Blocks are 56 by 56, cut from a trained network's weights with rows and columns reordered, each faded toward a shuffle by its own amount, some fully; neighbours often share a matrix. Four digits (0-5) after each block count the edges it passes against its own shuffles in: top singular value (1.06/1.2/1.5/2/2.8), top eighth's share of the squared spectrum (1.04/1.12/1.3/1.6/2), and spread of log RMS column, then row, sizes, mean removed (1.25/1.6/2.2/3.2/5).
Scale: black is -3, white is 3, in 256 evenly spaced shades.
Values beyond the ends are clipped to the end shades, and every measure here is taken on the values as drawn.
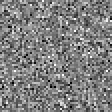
0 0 0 0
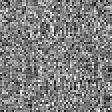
3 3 1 0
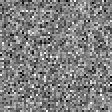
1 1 0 0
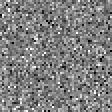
0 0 0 0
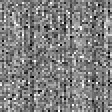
3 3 0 2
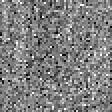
1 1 0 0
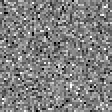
0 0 0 0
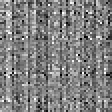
4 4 1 3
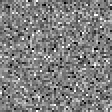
0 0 0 0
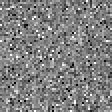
0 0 0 0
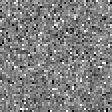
0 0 0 1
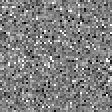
0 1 0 0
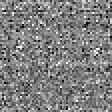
2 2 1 0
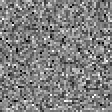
1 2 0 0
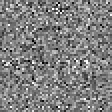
2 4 2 2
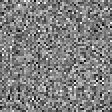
3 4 2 0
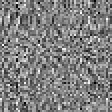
4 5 3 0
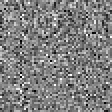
3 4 2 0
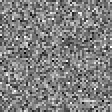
2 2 1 0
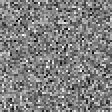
1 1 0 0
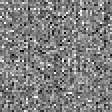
2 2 0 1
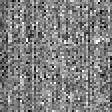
3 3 0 2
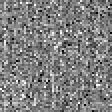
2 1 0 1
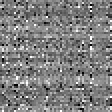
3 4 3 1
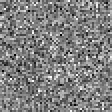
1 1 0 0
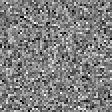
1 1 0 1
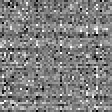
3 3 3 0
